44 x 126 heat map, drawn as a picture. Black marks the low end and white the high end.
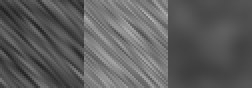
It is made of 1 by 3 panels. Panel 1,1: low, slanting down to the right. Panel 1,2: middling, slanting down to the right. Panel 1,3: low, smooth, faint in contrast.
